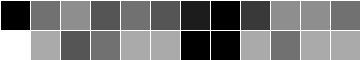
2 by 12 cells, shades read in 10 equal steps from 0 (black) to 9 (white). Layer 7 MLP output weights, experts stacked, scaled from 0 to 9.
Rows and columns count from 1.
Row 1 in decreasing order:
5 5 5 4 4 4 3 3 2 1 0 0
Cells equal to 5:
3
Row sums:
36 56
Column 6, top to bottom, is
3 6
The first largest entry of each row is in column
3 1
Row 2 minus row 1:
9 2 -2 1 2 3 -1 0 4 -1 1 2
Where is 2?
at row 1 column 9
